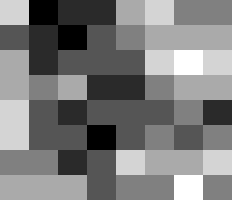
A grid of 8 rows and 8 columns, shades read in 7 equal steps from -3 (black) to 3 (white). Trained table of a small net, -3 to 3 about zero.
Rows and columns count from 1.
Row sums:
-2 -4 3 0 -6 -5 3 5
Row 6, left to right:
2 -1 -1 -3 -1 0 -1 0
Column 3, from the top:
-2 -3 -1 1 -2 -1 -2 1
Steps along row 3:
down up same same up up down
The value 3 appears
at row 3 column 7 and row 8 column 7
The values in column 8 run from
-2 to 2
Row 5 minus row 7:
2 -1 0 0 -3 -2 -1 -4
